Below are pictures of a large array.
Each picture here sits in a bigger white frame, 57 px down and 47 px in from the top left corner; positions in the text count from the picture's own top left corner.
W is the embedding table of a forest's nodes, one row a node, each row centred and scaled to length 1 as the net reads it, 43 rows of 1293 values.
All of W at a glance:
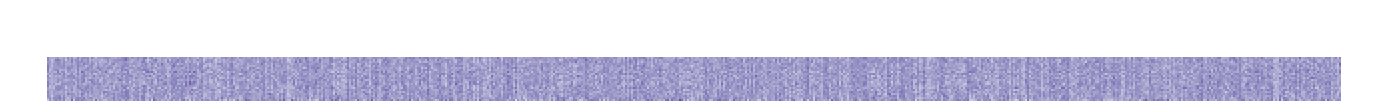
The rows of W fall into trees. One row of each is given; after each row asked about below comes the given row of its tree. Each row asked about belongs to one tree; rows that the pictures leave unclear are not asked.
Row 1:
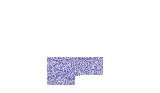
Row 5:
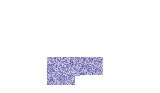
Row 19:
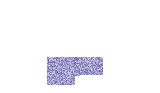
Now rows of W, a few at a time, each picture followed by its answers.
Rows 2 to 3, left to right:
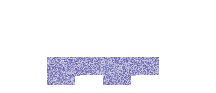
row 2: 5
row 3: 1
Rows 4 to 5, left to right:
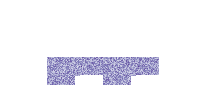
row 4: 1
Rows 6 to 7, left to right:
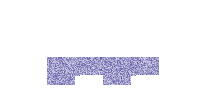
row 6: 1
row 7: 19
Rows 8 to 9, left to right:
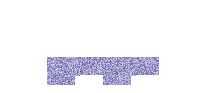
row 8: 1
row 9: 19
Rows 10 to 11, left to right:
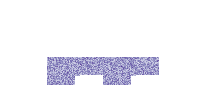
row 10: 1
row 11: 19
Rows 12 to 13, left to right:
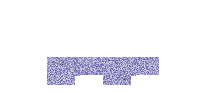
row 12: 19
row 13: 1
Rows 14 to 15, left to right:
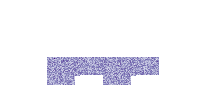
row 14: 19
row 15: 19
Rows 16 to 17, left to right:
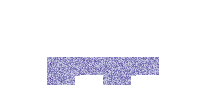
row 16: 5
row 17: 1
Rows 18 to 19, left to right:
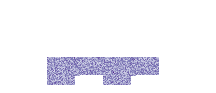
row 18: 19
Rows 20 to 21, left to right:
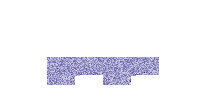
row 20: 19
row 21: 5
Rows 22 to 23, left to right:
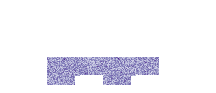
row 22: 19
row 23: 1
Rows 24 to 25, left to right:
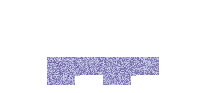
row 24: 19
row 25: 19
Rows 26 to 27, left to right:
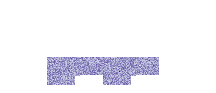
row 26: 19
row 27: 19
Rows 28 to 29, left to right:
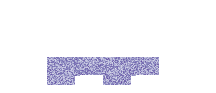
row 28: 19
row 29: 1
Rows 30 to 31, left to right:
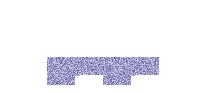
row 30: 1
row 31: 1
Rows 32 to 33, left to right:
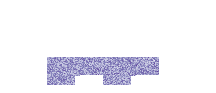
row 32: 5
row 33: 19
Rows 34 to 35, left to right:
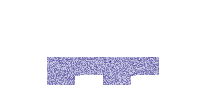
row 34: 1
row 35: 19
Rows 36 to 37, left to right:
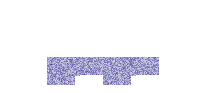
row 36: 5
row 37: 19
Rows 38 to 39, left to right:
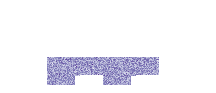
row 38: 1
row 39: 5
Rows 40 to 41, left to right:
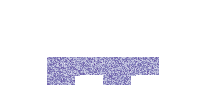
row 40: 5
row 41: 1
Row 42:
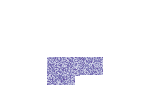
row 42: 5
